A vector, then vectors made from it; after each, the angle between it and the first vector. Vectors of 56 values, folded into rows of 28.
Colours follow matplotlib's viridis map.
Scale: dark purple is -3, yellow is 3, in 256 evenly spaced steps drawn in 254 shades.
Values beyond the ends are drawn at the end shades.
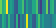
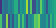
partly opposed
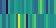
nearly opposite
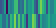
nearly opposite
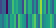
nearly opposite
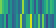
partly aligned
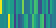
partly aligned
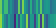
partly aligned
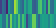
nearly opposite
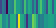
nearly opposite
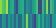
nearly parallel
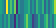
partly aligned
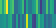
nearly parallel
